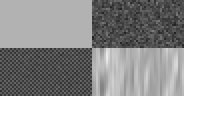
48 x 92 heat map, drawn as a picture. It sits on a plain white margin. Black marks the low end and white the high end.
The table splits into 2 rows of 2 panels. Panel 1,1: high, flat. Panel 1,2: low, fine-grained. Panel 2,1: low, checkered. Panel 2,2: high, streaked downward.
